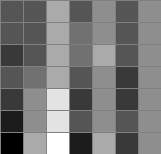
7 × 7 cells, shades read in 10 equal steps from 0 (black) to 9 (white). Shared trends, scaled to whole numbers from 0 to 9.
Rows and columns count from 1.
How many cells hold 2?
6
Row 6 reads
1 5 8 3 5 3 5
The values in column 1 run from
0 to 3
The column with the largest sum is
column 3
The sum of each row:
28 29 29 28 29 30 29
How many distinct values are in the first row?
3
